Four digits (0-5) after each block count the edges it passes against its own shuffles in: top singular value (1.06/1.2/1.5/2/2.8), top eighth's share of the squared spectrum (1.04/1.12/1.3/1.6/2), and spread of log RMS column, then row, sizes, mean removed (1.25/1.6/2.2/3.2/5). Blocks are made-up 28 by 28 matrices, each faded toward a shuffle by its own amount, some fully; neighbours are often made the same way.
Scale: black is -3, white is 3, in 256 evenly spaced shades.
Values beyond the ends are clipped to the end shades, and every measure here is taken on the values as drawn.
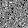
0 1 0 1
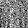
3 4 1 1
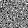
1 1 0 0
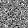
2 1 0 0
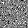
0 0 0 0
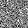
0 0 1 0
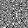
1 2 2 0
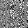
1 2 3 0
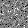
0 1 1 0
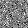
1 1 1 0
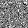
1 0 0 0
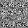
1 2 0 2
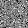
0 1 0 0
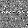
2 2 0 2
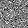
0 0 0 0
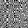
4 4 2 2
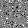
0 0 0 0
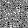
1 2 0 0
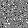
1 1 0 0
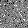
0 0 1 0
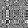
4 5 3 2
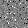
0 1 0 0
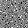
1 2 0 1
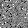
0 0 1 0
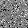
0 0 0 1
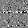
2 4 1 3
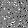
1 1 0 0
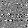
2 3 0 2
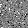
0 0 0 0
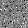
0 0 0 0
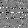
2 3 1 2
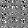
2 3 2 3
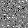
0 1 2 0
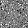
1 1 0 1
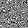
2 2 0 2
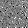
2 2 0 1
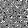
1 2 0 1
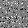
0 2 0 2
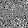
1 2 0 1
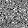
2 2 0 1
